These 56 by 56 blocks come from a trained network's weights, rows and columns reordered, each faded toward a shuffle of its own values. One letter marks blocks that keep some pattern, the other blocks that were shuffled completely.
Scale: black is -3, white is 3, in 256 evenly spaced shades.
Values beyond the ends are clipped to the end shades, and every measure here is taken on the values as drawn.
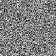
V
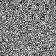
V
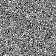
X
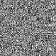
V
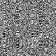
V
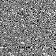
V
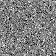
X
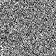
V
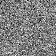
X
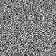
V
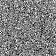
X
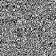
V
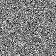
X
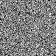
X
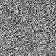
V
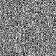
V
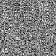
V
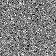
X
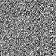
V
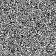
X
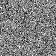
X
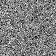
X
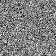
X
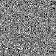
V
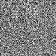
V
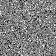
X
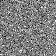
X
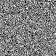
X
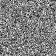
X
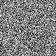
X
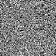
V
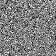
X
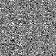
V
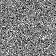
X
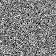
X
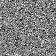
X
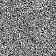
X
